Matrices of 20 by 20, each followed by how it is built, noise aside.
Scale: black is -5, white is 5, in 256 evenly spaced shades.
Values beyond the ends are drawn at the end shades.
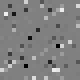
sparse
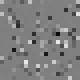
sparse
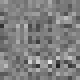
low rank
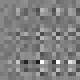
low rank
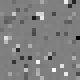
sparse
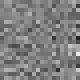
low rank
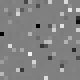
sparse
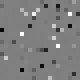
sparse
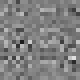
low rank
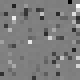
sparse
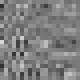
low rank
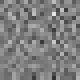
low rank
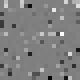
sparse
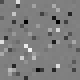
sparse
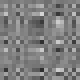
low rank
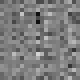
low rank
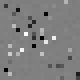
sparse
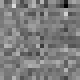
low rank
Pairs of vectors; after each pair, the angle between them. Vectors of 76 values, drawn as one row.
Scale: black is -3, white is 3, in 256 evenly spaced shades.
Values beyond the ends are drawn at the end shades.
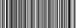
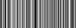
nearly opposite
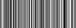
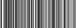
partly aligned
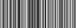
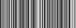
orthogonal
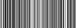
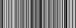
nearly opposite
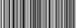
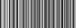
partly aligned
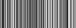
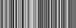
partly opposed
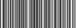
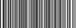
nearly parallel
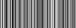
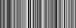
partly opposed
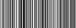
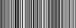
nearly opposite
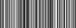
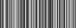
nearly parallel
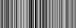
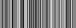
partly aligned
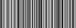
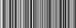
partly opposed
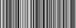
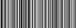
nearly opposite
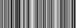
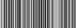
partly aligned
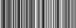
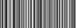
orthogonal
